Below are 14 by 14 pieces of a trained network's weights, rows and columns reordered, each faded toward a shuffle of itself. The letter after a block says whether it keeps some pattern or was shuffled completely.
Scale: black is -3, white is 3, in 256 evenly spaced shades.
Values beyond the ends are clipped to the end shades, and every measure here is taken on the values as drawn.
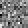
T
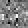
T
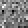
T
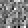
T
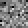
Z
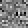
T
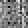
T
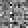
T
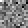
Z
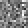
T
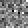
Z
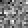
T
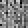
T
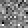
Z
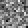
Z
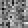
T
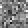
Z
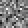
Z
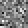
Z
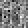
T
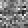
T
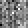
T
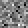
Z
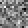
Z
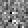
T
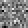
Z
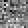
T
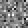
Z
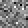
Z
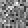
Z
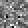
Z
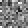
T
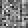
T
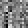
T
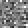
Z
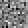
Z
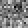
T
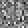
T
